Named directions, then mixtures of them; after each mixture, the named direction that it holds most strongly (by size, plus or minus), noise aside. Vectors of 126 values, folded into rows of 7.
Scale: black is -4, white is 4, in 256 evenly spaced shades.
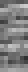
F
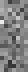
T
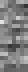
F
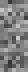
T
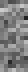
F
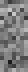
T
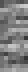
F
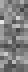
T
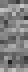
F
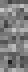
F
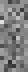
T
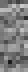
F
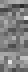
F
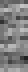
F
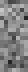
T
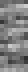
F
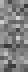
T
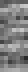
F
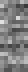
F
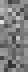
T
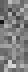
T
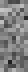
T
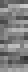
F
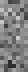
T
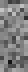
T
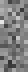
T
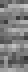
F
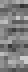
F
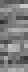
F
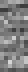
F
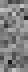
T
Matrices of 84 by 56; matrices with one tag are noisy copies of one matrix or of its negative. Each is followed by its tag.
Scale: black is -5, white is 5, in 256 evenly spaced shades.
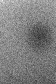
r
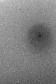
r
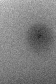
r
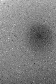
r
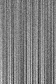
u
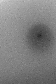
r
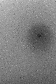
r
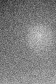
r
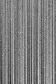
u
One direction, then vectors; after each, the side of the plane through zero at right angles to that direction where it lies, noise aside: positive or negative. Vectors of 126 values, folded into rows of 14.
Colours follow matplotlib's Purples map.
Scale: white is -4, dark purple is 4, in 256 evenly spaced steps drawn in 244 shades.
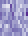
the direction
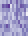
negative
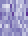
positive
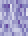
negative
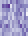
negative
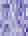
negative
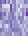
positive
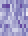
negative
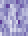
negative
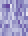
negative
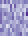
positive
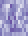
positive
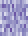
negative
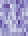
negative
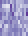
positive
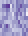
negative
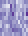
positive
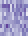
negative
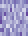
positive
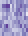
negative
